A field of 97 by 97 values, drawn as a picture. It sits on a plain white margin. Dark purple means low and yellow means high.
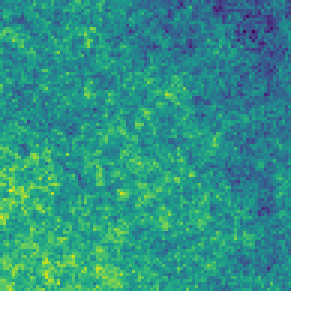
The bottom left is the ninth with the highest average. Values rise toward the bottom left. The halves do not mirror each other. The ninth with the lowest average is the top right. No single row or column stands out from its neighbours. There are no regular stripes. The histogram is bell-shaped.
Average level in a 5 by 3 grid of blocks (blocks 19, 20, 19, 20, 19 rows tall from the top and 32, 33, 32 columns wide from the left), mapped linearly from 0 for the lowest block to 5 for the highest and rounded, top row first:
3 1 0 | 2 3 1 | 3 3 2 | 4 4 2 | 5 4 2
